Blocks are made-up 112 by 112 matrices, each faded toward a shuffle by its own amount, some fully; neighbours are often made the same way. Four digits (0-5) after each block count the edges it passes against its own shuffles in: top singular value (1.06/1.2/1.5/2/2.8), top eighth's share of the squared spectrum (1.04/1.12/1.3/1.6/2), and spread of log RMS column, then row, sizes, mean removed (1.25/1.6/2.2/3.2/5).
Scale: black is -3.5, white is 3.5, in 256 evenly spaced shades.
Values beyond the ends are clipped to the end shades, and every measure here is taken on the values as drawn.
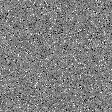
0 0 0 0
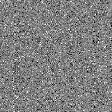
4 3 2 1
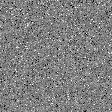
0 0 0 0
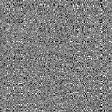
5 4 3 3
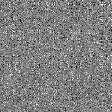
4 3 2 2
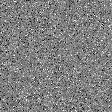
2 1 0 0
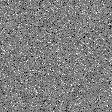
0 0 0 0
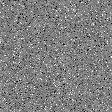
1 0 0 0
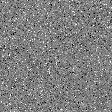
2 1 0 0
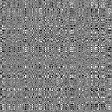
5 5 4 4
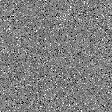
3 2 1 1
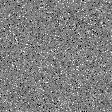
1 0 0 0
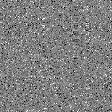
4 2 1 1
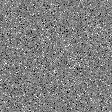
2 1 0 0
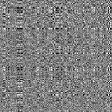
5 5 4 3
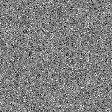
3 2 1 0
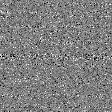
1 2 0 3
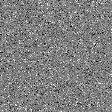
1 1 0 2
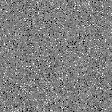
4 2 1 1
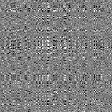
5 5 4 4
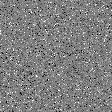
0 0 0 0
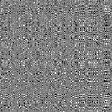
5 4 3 3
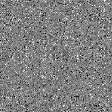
4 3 2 2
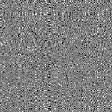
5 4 3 3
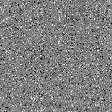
4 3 1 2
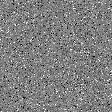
2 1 0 0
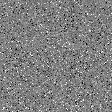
2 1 0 0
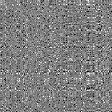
5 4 3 3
